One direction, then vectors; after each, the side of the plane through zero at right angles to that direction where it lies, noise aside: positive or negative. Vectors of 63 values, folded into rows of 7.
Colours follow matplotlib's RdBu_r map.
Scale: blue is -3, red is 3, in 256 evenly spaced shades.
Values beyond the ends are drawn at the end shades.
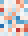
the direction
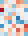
positive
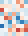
positive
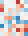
positive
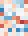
negative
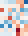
positive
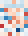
negative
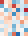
negative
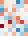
negative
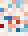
negative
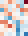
negative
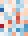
negative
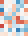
negative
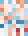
positive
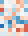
positive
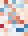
negative
